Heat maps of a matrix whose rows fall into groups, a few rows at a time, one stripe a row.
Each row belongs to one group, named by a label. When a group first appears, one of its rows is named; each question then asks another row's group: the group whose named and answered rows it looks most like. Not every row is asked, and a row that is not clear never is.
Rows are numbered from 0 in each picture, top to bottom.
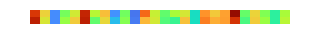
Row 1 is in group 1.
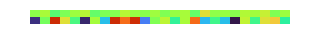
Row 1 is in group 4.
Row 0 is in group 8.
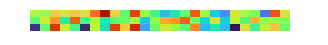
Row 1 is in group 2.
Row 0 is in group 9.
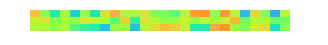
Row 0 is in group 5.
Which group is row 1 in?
1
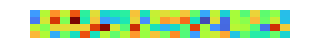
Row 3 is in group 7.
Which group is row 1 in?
2
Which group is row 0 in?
2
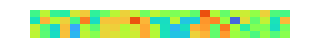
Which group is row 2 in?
5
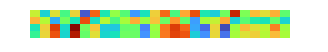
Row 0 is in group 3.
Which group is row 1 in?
7
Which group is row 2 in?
2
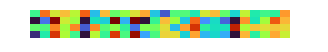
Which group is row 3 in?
4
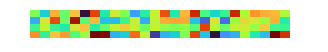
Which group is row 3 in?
9
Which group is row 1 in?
2
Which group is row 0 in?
3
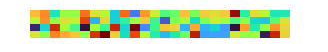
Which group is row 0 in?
1
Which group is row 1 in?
7
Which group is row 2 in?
4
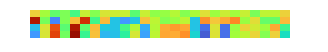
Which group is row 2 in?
2
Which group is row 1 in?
1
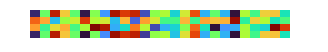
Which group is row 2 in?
9
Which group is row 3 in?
4
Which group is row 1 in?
1
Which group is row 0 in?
4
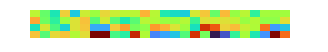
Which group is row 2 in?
8
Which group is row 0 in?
5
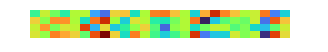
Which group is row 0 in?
8
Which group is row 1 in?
9
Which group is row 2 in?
7
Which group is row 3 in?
9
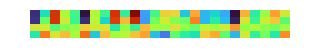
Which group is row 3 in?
7
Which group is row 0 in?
4
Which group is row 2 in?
1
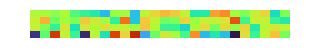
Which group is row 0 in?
8
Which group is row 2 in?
5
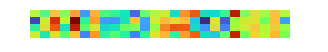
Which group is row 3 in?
3
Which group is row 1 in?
2
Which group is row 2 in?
2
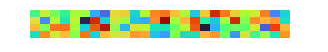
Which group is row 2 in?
9
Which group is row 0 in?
8
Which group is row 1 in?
3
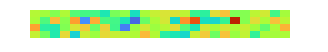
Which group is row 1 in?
3
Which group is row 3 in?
5
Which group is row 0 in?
8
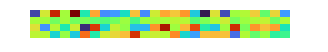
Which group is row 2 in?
3
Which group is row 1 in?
8
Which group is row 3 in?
7
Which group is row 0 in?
2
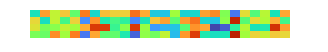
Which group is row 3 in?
3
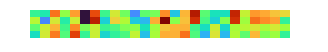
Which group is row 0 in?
3
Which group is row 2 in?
2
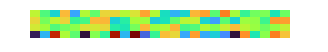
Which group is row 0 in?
5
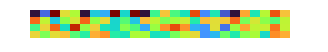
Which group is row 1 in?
1
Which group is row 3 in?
9
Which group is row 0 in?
4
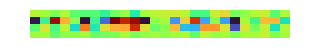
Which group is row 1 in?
4
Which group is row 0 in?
8
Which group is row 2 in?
7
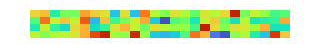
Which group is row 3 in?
9
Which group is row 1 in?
7
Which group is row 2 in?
8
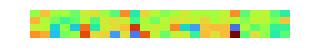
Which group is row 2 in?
7
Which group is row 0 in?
1
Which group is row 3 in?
1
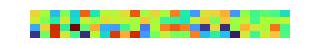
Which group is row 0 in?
7
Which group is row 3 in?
4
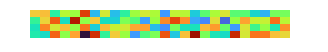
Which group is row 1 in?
2
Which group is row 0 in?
7
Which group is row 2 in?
7
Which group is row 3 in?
3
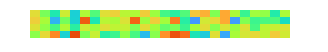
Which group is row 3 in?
2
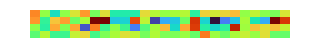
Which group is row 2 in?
3
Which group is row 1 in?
9
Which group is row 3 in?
8
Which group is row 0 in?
1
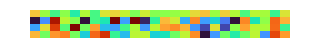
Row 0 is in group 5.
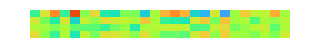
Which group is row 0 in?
2
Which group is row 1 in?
5
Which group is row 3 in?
5
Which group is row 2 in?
8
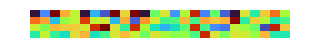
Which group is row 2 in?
9
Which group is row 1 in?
1
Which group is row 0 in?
4
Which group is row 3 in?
8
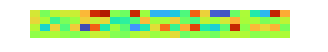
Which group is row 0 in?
9
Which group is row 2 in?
3
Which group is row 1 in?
1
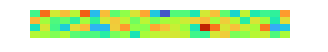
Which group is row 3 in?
8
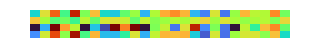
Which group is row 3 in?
2
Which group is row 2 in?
4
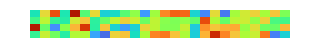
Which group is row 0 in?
2
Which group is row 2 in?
1
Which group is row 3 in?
8
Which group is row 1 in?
8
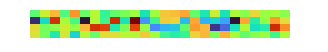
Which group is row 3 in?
5
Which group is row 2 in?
9
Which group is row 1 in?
4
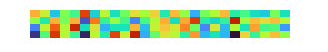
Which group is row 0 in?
7
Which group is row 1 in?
3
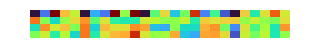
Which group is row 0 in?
4
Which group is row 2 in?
7
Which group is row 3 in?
7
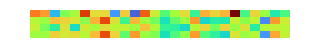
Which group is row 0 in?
1
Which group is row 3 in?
9
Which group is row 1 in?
9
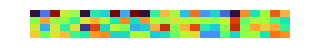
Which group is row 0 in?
4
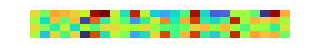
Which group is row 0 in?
9
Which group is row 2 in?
5
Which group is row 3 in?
3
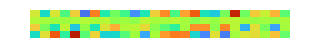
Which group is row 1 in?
1
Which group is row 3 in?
2
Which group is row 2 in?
5
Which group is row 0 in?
3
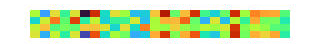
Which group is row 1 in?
2
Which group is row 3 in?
3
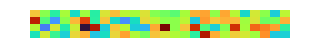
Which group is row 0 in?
5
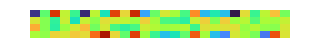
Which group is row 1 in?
5
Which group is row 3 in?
9
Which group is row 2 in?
1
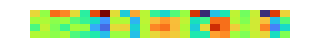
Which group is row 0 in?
9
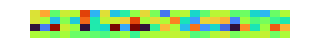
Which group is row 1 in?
7
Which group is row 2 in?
4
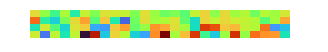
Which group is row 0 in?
5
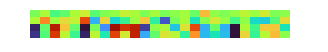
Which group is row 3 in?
4
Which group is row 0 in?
8
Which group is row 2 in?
4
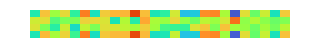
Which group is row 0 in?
7
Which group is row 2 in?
5
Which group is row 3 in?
7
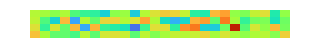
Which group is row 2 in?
3
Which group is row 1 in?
5
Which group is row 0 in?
8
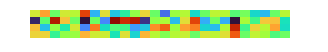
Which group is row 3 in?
1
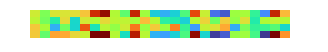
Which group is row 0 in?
9
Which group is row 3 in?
9
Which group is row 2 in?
7
